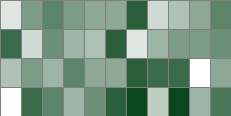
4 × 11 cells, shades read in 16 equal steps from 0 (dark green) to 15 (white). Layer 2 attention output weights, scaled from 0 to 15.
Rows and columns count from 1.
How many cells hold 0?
2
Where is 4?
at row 4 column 11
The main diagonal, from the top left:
13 12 9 9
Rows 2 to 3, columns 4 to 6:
9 10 2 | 5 8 8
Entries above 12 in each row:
1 1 1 1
